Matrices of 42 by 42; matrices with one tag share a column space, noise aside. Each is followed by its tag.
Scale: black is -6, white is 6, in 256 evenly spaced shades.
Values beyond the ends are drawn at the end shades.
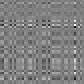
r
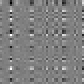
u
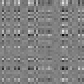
u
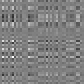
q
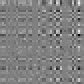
u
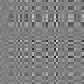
q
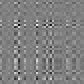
r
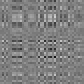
q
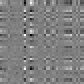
u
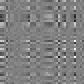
q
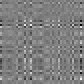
r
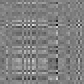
r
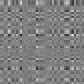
u
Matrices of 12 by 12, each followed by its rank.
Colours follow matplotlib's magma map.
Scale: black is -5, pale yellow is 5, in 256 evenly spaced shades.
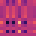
one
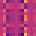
one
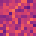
full rank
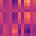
one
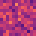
full rank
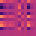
one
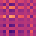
one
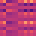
one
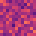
full rank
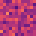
full rank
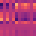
one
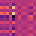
one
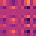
one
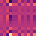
one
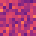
full rank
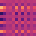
one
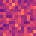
full rank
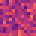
full rank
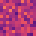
full rank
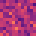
full rank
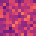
full rank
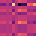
one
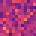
full rank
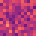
full rank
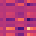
one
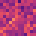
full rank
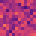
full rank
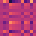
one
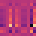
one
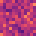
full rank
